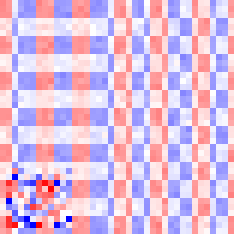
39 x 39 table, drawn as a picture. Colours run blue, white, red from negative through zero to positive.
Stripes running up and down repeat 6 times from left to right. On average the colour sits 50% of the way up the scale. Values change most from cell to cell in the bottom left. No overall slope runs across the table. In the bottom left lies a patch that is rougher than the rest.
